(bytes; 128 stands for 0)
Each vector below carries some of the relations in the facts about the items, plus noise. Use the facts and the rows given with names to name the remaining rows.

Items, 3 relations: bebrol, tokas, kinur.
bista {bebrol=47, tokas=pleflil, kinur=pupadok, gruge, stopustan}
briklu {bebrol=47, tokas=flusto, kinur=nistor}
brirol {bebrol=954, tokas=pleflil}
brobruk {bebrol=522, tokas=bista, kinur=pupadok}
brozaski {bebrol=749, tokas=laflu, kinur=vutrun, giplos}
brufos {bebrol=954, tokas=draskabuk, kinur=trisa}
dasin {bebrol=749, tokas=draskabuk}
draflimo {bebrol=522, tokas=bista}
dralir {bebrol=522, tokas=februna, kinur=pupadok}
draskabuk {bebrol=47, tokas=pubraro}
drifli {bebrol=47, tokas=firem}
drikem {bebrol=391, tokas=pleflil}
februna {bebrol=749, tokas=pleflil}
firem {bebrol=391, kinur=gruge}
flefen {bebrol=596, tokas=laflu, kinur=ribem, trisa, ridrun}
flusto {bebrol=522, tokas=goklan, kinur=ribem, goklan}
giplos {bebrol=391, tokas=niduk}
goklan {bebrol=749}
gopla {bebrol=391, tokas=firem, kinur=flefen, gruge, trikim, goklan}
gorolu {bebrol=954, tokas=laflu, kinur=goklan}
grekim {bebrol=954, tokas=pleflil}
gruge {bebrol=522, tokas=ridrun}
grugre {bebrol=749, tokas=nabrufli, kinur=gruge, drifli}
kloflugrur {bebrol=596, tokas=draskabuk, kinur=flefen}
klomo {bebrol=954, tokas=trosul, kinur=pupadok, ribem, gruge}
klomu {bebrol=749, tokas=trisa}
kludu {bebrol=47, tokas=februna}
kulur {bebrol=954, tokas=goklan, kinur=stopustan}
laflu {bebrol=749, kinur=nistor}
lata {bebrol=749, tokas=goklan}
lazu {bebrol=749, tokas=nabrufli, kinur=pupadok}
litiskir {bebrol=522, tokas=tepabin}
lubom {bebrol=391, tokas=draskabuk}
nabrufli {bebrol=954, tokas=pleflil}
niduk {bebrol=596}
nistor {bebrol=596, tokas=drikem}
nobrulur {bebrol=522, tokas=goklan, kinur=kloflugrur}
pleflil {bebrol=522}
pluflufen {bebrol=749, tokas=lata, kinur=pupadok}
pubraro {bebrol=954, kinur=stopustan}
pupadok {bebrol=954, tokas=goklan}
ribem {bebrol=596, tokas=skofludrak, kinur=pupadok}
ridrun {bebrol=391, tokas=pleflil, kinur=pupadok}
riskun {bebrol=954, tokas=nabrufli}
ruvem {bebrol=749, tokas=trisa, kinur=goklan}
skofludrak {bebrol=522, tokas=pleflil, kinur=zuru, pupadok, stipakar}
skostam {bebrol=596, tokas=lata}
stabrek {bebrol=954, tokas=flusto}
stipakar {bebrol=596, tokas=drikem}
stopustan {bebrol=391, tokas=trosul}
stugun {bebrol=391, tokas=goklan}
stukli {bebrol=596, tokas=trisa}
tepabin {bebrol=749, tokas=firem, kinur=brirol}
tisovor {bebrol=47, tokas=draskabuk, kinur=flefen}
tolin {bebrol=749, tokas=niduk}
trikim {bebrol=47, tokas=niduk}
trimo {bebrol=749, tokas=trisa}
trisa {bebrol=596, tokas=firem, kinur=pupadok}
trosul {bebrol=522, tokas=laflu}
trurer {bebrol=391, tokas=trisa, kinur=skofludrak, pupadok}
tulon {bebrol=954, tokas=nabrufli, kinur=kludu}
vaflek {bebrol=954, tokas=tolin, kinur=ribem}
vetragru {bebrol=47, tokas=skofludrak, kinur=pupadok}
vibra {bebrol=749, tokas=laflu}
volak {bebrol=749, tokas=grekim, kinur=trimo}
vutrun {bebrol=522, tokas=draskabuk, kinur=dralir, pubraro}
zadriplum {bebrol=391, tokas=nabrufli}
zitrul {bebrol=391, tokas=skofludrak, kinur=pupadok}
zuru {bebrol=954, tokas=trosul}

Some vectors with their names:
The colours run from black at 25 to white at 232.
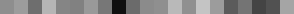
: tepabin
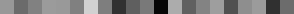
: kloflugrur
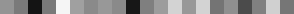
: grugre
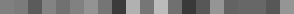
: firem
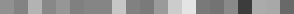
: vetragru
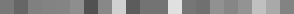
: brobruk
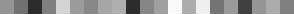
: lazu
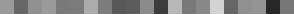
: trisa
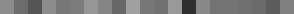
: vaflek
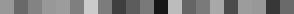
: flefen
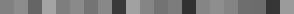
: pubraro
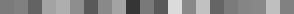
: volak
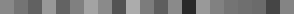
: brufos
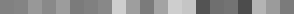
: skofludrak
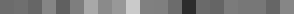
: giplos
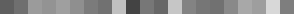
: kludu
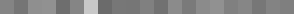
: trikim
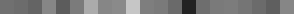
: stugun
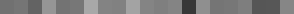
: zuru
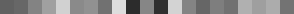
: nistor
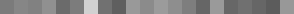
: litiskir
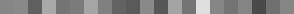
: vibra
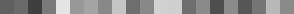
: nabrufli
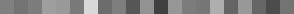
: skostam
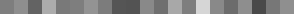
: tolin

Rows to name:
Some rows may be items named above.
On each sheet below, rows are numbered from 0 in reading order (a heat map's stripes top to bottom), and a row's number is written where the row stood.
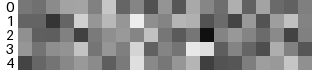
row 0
niduk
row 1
zadriplum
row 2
trurer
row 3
ribem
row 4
drikem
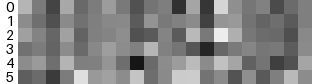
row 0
ruvem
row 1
klomo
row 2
pluflufen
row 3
stopustan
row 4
tepabin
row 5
nabrufli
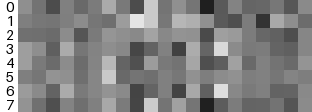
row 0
gopla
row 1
zitrul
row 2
pupadok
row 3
brozaski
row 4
flusto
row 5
trikim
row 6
brozaski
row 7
gopla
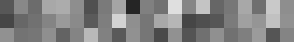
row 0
februna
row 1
drikem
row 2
nobrulur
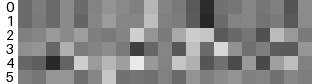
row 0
stopustan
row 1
stopustan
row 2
skofludrak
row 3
laflu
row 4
zadriplum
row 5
trikim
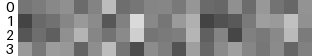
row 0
trosul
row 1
drikem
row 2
brirol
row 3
briklu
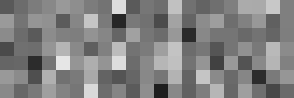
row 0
draflimo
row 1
tisovor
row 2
vaflek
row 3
grekim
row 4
riskun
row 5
goklan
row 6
stukli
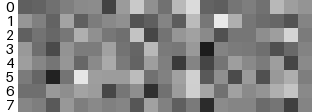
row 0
ridrun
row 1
pluflufen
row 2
gruge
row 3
gorolu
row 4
vutrun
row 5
tulon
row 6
bista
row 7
kulur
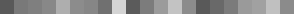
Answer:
pleflil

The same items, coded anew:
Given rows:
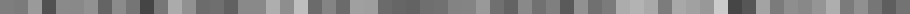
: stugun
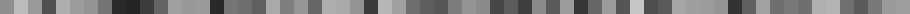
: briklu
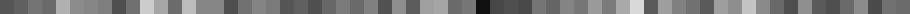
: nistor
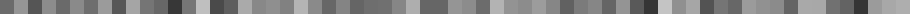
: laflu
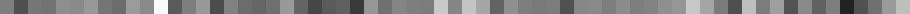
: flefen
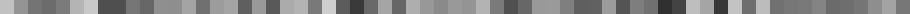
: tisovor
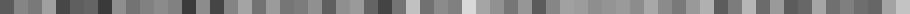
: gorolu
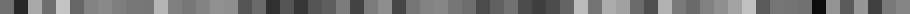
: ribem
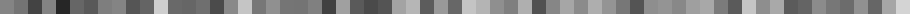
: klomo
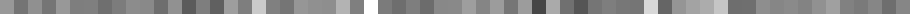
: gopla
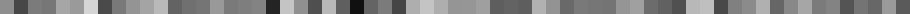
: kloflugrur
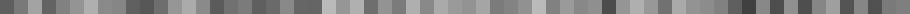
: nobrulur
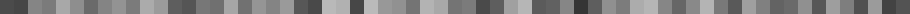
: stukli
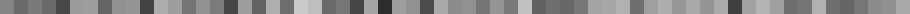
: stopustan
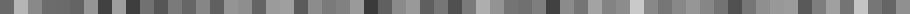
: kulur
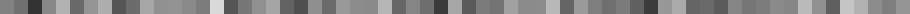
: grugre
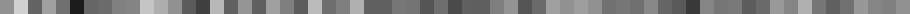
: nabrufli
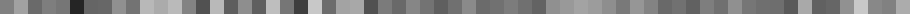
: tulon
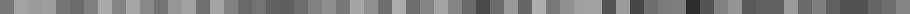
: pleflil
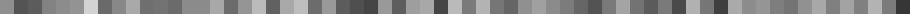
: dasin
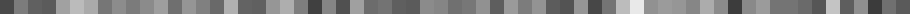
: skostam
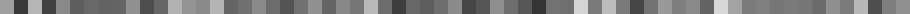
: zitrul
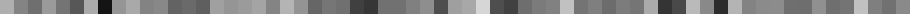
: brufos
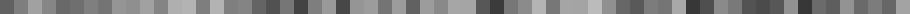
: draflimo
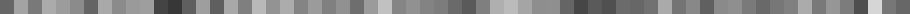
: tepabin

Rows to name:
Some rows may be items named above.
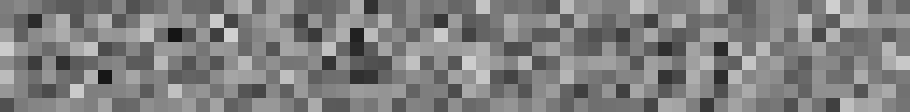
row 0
pupadok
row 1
grugre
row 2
trisa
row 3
tisovor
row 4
klomo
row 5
brufos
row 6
trikim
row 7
volak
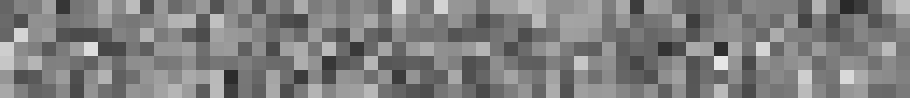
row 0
trosul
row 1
gruge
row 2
grekim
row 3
tisovor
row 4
ridrun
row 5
lazu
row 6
zadriplum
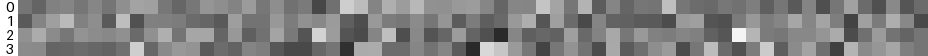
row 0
litiskir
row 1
februna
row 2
drikem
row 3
vaflek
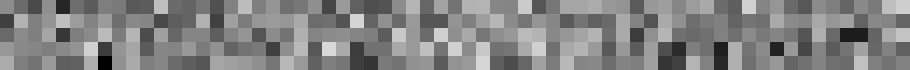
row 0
klomo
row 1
goklan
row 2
trosul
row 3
vutrun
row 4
brufos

